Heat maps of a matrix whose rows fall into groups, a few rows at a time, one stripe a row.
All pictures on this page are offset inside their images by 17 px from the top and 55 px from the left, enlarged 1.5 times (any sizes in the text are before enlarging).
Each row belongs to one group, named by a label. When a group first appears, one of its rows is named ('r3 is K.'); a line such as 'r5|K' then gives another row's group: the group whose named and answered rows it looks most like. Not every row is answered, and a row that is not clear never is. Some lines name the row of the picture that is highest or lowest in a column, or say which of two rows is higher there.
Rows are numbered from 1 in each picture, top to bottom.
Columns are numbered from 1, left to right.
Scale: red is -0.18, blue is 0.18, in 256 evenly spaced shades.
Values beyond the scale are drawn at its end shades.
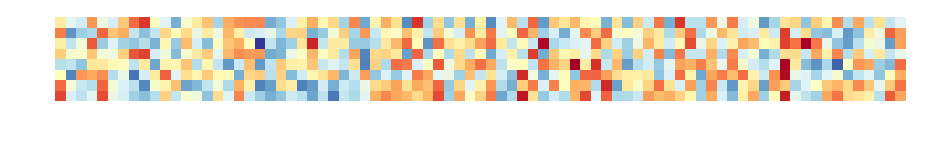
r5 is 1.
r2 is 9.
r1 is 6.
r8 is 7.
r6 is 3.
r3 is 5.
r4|6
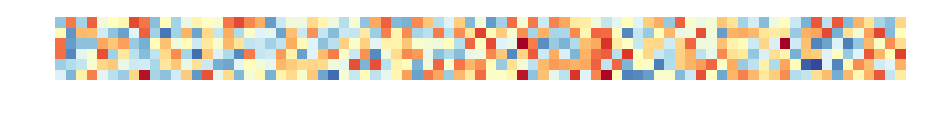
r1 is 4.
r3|9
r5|1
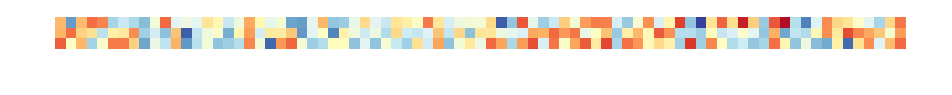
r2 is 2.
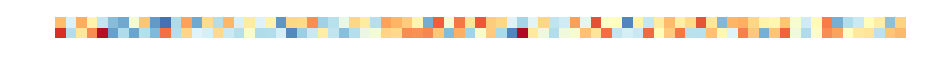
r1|5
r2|7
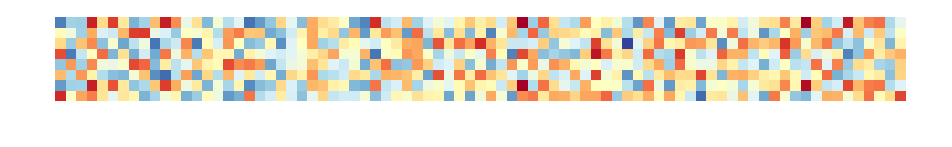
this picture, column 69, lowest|8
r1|1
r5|4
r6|5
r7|1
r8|2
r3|5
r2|6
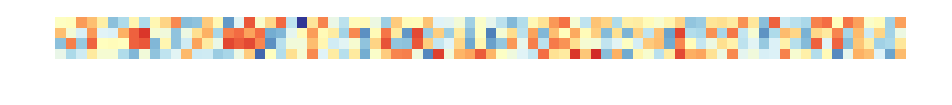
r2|6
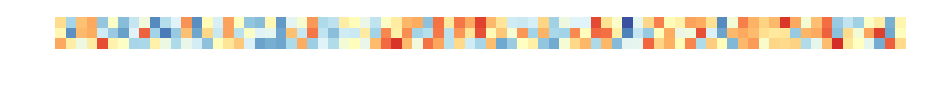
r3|7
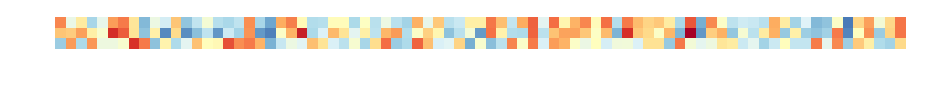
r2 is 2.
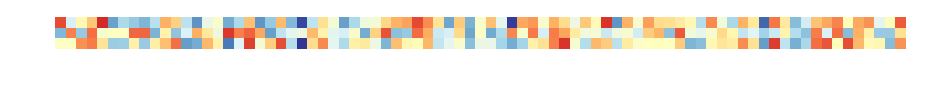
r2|4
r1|7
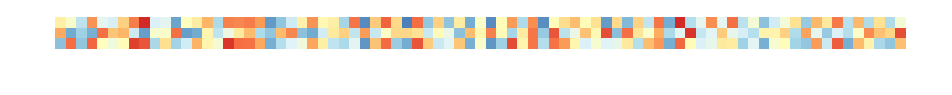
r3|4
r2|9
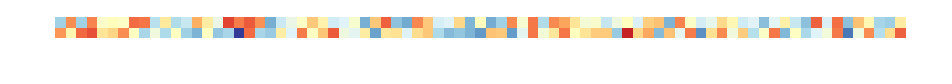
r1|4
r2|2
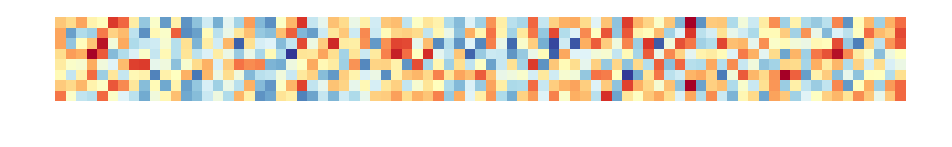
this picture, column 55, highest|6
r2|9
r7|2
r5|6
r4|7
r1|2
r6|5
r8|7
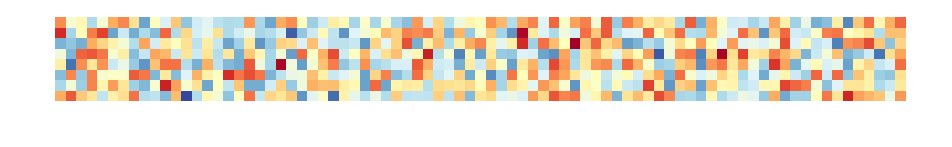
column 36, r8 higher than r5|Yes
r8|2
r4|3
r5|3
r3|1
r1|2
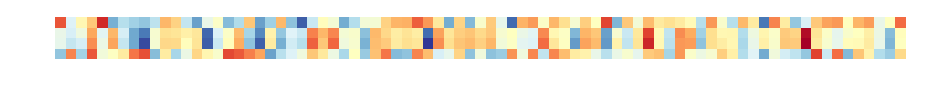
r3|1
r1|7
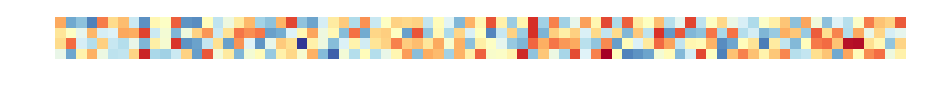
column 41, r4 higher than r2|No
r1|9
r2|6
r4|5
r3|7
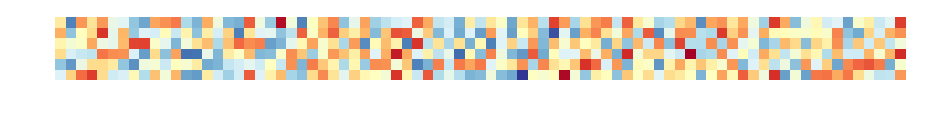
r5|1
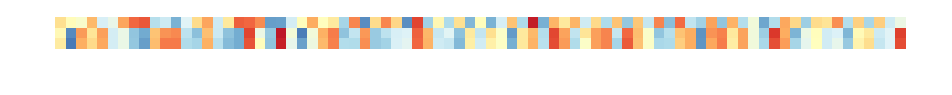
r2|3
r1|6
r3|3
